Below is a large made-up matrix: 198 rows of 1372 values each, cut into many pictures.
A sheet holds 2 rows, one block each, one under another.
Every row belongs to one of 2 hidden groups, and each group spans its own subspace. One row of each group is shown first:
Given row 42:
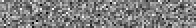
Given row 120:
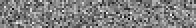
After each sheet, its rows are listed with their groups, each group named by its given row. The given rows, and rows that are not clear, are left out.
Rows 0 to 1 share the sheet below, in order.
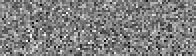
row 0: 42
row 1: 120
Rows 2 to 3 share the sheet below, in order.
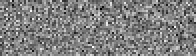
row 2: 42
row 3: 120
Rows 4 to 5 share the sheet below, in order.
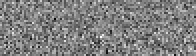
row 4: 120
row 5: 42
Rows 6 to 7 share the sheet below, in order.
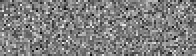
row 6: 42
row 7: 42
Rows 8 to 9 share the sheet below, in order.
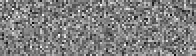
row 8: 120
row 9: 42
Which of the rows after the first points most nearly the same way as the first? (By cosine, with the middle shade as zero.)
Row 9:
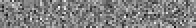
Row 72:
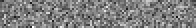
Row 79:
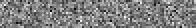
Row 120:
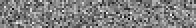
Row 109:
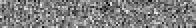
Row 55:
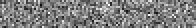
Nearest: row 109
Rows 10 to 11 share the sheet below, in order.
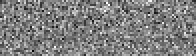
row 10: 42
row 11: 120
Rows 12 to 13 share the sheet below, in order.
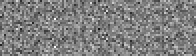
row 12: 120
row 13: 120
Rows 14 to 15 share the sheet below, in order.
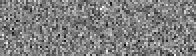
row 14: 42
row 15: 42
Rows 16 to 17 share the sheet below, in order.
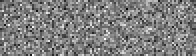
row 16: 42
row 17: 42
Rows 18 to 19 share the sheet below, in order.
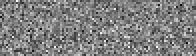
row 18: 120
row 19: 120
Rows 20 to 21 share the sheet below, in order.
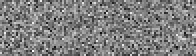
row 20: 120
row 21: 120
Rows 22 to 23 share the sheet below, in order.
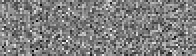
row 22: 42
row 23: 42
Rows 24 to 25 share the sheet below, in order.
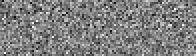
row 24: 42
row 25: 42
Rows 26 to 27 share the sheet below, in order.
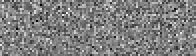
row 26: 42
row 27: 120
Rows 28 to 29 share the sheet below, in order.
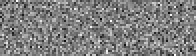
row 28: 120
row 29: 42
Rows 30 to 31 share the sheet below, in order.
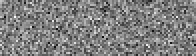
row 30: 42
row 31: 120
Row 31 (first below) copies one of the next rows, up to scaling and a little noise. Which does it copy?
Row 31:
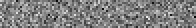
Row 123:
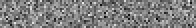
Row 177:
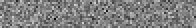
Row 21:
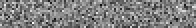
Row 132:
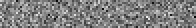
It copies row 132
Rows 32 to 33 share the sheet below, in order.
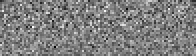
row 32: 42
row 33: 120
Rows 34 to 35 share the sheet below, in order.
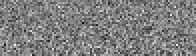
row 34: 120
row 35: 42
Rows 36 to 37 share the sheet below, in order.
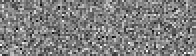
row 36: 42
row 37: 120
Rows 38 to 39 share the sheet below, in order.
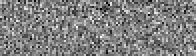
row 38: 42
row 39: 42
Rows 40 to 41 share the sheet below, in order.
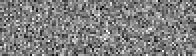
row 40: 42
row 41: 42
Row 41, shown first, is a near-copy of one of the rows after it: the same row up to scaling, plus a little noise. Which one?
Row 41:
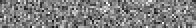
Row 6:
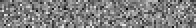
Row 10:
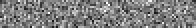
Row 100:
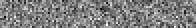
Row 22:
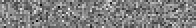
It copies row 10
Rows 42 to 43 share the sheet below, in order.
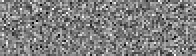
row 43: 42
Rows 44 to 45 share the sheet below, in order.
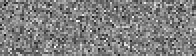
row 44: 120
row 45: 120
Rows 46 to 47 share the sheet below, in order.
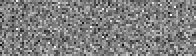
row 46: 120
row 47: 120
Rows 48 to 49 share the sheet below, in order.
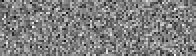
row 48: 42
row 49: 42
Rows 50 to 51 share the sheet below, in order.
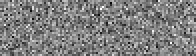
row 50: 42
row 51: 120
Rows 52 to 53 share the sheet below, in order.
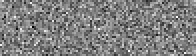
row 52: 42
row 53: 120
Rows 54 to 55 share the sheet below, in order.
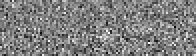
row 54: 42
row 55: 42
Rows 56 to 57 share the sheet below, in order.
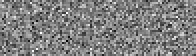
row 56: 42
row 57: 42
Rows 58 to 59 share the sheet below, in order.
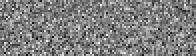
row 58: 120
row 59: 42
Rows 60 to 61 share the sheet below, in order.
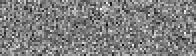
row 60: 42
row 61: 120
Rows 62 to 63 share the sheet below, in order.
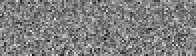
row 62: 120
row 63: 42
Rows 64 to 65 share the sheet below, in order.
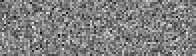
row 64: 42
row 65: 42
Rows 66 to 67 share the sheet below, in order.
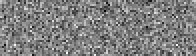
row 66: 42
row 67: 42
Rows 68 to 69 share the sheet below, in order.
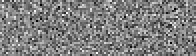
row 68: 42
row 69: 120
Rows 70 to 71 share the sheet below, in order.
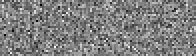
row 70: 42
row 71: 120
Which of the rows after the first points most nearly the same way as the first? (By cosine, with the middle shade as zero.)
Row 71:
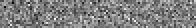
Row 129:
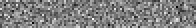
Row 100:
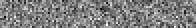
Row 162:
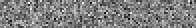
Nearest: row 129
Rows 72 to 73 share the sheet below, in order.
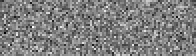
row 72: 42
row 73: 120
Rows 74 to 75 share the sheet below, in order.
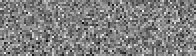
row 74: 120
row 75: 42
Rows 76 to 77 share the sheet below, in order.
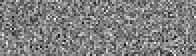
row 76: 120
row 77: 42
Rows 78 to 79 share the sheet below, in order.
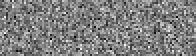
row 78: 42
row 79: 120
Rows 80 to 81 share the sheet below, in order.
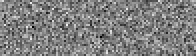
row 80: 42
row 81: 42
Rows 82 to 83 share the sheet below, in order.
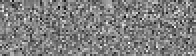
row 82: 42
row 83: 120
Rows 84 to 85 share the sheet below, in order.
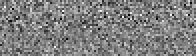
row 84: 120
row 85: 120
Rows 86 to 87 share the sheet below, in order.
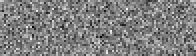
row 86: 42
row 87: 42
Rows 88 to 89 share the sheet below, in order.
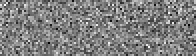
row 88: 120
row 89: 120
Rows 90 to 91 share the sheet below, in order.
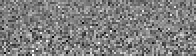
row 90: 120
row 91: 42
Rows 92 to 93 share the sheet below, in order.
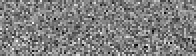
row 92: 120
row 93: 120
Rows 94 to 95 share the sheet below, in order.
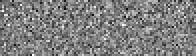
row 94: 42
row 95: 42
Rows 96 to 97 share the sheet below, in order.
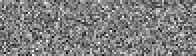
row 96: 120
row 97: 42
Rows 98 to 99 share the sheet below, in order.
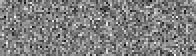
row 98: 42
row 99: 42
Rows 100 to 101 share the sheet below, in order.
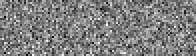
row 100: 42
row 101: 42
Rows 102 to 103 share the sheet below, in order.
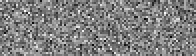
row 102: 120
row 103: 120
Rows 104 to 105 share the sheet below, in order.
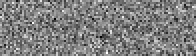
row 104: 120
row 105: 42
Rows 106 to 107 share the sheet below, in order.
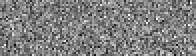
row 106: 120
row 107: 42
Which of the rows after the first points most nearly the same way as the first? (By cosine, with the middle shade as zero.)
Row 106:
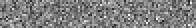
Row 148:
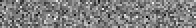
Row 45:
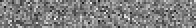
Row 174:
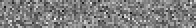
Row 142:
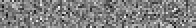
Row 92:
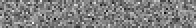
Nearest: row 174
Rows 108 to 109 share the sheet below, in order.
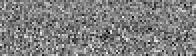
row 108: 120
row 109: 42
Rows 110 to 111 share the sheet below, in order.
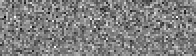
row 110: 42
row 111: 120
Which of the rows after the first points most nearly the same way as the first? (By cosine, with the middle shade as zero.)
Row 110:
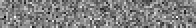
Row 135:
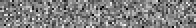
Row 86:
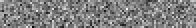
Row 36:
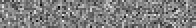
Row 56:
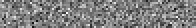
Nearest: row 56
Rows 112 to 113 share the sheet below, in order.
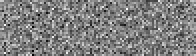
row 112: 42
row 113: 42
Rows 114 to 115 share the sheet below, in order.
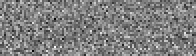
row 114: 120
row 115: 120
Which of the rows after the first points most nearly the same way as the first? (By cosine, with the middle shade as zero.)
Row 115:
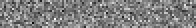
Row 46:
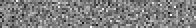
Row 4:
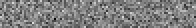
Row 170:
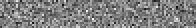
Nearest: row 170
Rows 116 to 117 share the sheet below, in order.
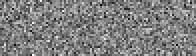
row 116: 120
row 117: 42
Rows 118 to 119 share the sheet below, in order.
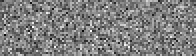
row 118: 42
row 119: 120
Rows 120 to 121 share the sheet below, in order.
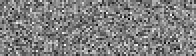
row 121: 120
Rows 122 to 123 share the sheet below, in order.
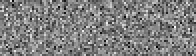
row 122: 42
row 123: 120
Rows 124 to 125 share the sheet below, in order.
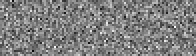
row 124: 42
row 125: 120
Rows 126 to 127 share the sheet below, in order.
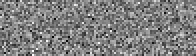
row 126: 120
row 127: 42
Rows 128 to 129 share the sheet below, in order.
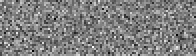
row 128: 120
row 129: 120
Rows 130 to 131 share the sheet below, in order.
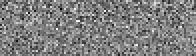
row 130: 120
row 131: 120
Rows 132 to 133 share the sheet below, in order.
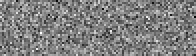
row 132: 120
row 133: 42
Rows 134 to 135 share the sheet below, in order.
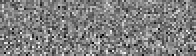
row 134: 42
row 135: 42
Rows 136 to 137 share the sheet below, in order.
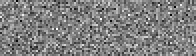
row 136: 120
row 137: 120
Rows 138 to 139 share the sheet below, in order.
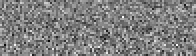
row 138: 120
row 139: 42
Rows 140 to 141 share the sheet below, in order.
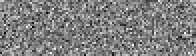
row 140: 42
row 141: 120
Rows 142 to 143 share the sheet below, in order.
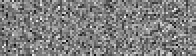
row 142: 42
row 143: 42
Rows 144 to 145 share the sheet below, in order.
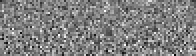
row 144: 42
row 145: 42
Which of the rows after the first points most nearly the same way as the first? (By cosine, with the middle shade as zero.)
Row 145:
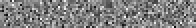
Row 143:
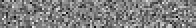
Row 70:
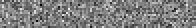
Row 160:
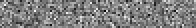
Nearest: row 143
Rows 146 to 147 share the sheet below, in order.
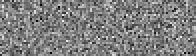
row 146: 42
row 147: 120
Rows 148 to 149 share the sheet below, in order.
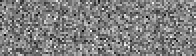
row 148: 120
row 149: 120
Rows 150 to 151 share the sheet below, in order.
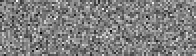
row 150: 120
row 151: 42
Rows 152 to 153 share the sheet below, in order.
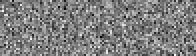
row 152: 42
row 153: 42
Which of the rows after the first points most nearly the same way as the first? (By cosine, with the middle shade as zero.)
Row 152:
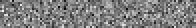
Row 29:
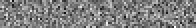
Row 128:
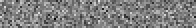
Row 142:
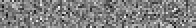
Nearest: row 29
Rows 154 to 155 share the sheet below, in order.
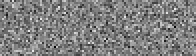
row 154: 42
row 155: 120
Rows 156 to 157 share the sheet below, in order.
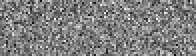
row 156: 120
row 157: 42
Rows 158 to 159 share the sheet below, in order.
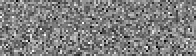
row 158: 120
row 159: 120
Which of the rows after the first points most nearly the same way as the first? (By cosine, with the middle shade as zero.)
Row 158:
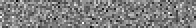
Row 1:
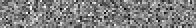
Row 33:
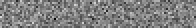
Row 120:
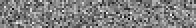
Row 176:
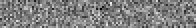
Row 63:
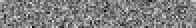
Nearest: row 33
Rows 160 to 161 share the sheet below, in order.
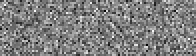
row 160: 120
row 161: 120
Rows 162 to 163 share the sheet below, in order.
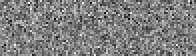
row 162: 120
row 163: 42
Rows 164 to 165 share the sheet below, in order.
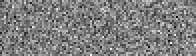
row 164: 42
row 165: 120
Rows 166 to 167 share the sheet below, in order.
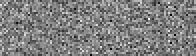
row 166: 120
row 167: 120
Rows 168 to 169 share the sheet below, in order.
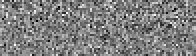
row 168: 42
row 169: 42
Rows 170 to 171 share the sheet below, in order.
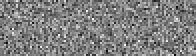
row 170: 120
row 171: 42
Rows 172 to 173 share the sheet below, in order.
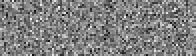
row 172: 42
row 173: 42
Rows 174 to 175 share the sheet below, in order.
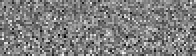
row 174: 120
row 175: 42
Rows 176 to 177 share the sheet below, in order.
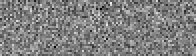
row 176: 42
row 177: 120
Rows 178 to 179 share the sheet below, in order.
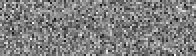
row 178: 120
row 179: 42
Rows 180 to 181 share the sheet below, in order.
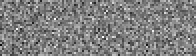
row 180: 120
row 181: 120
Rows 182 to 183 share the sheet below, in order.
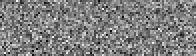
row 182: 120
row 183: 42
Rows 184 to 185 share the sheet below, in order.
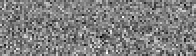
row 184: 120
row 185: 42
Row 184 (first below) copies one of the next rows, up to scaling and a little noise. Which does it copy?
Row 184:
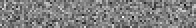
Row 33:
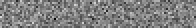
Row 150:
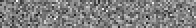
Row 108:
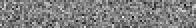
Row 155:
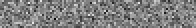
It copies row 108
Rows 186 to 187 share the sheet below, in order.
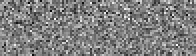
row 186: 120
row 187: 42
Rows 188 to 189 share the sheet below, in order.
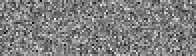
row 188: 120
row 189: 120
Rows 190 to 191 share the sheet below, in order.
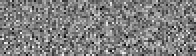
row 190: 42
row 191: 42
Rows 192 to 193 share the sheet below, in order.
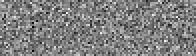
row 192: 42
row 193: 120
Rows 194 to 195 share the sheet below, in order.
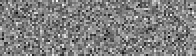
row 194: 120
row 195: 42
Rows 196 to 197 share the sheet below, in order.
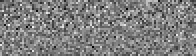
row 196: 42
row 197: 120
